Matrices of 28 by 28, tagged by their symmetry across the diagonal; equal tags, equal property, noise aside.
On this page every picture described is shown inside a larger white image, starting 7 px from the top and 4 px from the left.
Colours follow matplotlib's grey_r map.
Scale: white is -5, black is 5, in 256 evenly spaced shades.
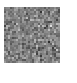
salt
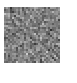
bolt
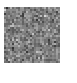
bolt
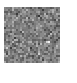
salt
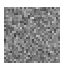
bolt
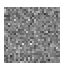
salt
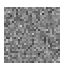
salt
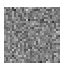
salt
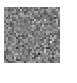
bolt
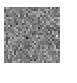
salt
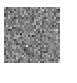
salt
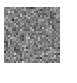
salt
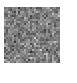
salt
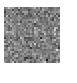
bolt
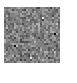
bolt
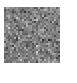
bolt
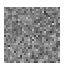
bolt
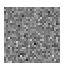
salt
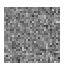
bolt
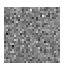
bolt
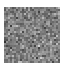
salt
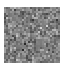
bolt
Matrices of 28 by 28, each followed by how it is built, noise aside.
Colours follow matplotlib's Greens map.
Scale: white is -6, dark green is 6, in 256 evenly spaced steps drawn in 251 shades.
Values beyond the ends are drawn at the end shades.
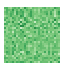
low rank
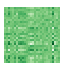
low rank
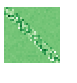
banded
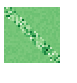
banded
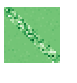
banded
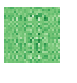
low rank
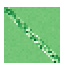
banded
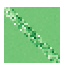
banded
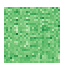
low rank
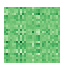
low rank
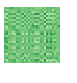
low rank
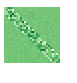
banded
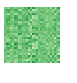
low rank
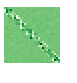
banded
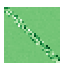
banded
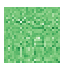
low rank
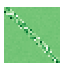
banded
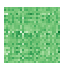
low rank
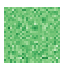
low rank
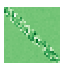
banded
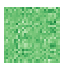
low rank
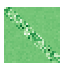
banded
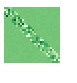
banded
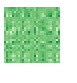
low rank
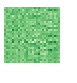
low rank
